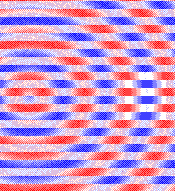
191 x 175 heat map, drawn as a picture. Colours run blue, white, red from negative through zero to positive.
Rings: centred on the middle left. Odd patch: calmer, in the middle right. Stripes: horizontal, repeating 12 times. Calmest part: middle right.
